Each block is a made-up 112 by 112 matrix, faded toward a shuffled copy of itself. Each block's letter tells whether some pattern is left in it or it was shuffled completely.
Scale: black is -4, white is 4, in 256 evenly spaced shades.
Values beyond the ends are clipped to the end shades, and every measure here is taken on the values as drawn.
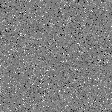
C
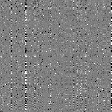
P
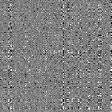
P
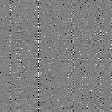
P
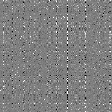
P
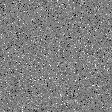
C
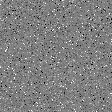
C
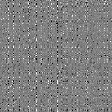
P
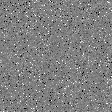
C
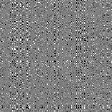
P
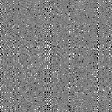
P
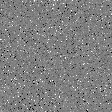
C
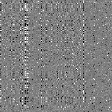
P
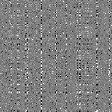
P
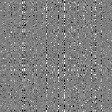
P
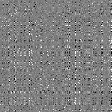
P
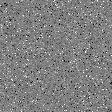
C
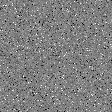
C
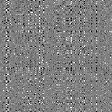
P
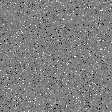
C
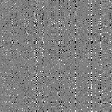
P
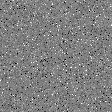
C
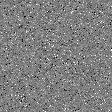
C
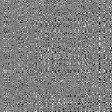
P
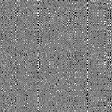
P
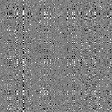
P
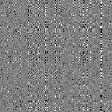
P
